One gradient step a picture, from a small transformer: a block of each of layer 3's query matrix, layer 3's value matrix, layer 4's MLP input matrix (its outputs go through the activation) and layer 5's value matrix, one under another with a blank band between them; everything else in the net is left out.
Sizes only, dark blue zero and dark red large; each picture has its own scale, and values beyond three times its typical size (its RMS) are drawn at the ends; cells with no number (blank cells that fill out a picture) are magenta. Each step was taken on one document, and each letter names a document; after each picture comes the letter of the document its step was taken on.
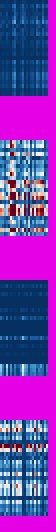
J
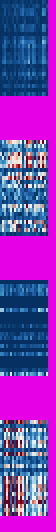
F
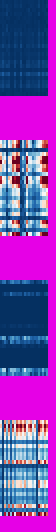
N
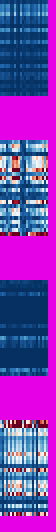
N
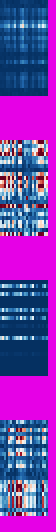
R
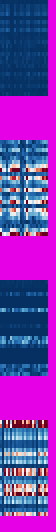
N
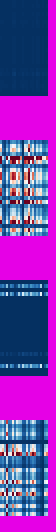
J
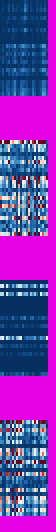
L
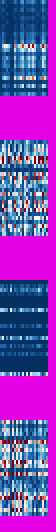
F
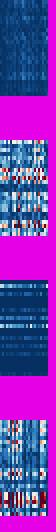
L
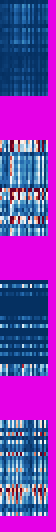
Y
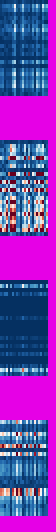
J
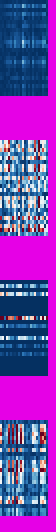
L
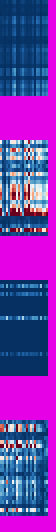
J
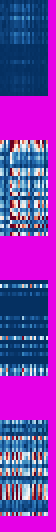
Y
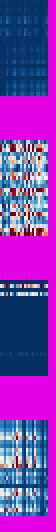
J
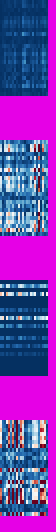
L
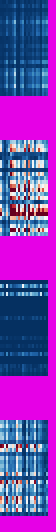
J
